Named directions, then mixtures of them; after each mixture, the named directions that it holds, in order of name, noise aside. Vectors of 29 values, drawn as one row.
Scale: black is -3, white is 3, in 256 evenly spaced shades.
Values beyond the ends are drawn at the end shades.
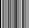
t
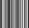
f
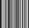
f, t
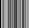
t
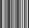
f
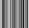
f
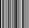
t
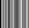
f, t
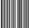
t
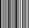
f, t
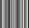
f
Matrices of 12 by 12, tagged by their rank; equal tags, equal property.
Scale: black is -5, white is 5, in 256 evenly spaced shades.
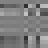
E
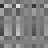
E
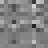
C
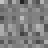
C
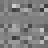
C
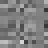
C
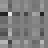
E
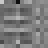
C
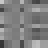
E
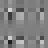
E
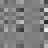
E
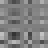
E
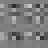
C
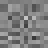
C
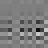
E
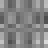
E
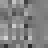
C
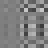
E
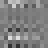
C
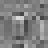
C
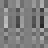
E
